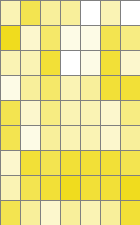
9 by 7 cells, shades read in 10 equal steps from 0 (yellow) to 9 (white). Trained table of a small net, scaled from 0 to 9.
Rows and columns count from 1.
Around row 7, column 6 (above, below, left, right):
7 1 1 2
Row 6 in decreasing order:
8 7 6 6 5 5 2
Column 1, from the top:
6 0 6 8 2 2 7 6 2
